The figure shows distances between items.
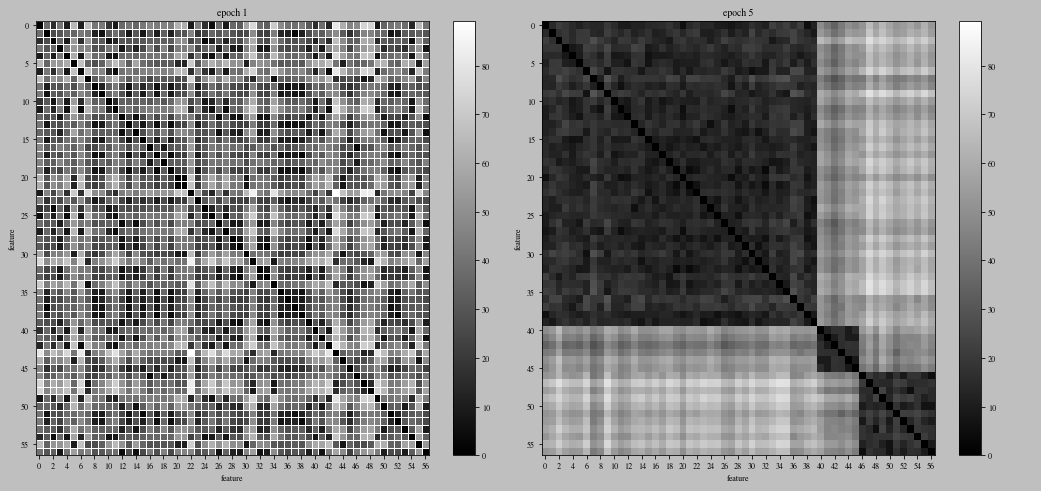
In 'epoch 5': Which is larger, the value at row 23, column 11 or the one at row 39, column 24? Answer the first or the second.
the first
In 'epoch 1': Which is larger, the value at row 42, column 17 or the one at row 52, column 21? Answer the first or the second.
the first
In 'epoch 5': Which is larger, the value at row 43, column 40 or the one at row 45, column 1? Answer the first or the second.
the second
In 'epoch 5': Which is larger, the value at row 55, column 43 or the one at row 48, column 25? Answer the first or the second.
the second
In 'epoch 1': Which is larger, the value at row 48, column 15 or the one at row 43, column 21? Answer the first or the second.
the first
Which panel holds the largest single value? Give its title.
epoch 1
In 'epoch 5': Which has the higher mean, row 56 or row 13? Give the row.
56
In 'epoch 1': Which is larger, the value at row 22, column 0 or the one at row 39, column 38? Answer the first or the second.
the second
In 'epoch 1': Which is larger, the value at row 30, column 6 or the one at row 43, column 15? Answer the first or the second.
the first
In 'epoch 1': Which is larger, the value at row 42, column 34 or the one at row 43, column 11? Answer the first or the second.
the second
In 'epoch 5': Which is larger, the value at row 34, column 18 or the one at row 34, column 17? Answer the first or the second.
the second
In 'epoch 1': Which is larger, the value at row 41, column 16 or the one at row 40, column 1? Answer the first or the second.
the first
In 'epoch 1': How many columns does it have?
57
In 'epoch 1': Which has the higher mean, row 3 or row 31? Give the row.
31
